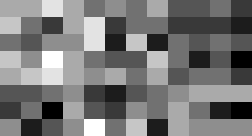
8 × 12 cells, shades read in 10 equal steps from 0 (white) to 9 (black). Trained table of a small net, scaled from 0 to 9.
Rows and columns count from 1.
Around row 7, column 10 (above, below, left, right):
3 4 3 8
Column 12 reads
7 8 6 9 7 3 9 4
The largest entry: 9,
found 3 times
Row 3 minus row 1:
2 3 3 1 -4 4 -3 5 -1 0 0 -1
